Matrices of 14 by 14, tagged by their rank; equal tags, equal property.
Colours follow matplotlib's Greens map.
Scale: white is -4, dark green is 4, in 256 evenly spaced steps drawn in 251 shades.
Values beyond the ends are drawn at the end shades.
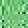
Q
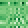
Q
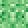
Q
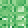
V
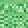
V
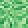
V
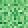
V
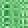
Q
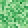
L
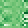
Q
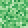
L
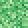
L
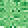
V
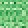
V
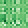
Q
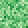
L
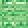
V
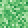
L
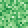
L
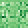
V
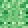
V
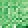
V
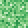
L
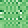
Q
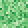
L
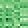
Q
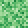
L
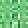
Q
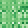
Q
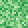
L
